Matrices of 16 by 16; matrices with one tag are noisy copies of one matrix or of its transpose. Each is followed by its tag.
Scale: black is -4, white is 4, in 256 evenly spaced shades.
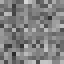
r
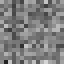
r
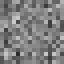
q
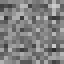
q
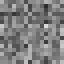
r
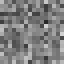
r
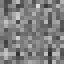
q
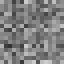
r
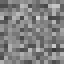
q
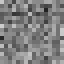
r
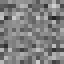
q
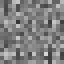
q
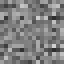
q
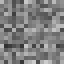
r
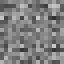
q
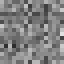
r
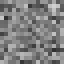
q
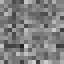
r
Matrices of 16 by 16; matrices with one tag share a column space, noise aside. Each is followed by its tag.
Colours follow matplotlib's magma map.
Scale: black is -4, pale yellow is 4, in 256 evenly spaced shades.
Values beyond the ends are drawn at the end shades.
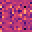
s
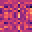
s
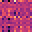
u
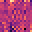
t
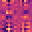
t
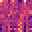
t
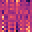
t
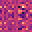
s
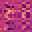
s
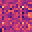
s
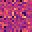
u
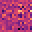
s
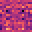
s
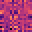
t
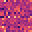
u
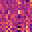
t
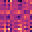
t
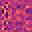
s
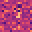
s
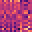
t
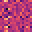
u
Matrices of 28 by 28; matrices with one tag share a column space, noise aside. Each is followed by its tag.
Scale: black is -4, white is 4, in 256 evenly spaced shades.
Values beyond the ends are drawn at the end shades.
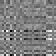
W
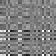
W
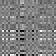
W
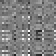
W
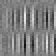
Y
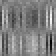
Y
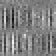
Y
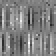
Y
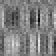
Y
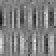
Y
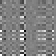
W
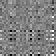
W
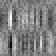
Y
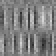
Y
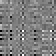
W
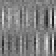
Y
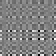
W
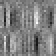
Y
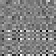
W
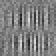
Y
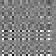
W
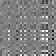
W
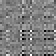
W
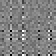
W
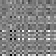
W
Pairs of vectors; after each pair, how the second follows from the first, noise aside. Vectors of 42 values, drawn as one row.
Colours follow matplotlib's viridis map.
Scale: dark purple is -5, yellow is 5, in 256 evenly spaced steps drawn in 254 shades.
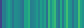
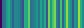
scaled up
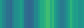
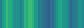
negated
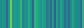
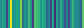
scaled up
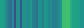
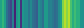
scaled up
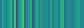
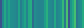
wrapped around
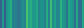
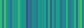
negated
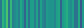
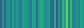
wrapped around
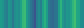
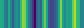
scaled up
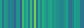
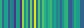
scaled up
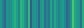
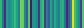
scaled up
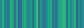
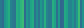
wrapped around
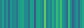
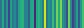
scaled up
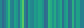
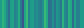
negated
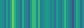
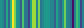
scaled up
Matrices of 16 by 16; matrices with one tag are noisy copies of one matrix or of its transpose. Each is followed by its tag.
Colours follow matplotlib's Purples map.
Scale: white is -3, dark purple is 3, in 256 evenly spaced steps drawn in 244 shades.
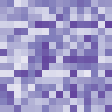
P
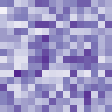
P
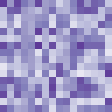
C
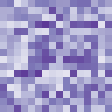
P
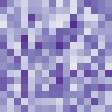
P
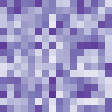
C
